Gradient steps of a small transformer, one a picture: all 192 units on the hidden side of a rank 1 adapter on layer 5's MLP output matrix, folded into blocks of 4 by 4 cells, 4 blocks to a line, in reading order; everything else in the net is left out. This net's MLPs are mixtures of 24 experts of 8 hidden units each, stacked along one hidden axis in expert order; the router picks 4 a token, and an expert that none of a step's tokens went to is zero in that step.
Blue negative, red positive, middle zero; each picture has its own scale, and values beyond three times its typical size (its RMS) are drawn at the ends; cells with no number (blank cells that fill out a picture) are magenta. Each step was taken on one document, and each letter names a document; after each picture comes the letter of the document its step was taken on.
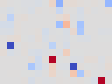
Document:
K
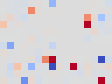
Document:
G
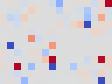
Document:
G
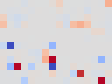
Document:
G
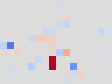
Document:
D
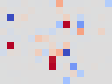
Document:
D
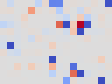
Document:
K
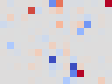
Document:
K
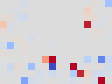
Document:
G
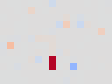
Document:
D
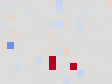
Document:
D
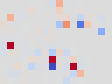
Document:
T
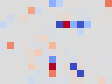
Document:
K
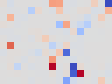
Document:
K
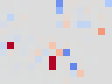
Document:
D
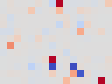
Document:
K
